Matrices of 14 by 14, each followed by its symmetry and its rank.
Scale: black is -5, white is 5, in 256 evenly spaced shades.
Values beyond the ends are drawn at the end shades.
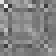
symmetric, rank three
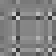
symmetric, rank one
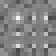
symmetric, rank two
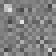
symmetric, rank three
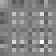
symmetric, rank two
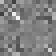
symmetric, rank three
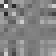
symmetric, rank two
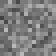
neither, full rank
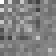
symmetric, rank three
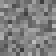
neither, full rank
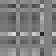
neither, rank one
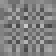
symmetric, rank two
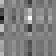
neither, rank one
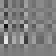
neither, rank one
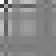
symmetric, rank one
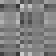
neither, rank one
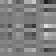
neither, rank one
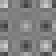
symmetric, rank one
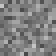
neither, full rank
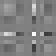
symmetric, rank one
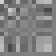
symmetric, rank two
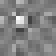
symmetric, rank two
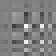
symmetric, rank one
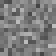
neither, full rank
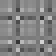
symmetric, rank one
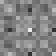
symmetric, rank three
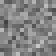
neither, full rank
